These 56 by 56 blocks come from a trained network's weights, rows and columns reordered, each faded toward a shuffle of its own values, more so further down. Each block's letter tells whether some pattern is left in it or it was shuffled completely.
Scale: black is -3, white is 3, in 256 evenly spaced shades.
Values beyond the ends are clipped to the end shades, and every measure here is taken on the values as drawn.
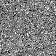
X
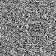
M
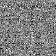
M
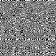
M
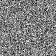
X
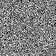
X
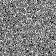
X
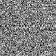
M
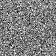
X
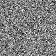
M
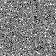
X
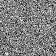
X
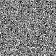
M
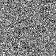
M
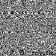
M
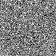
X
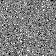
X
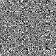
M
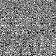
M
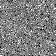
X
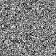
M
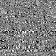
M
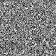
M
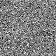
X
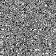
M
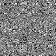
M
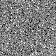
X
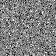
X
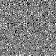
M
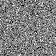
X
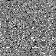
M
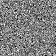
X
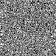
M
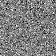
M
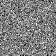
X
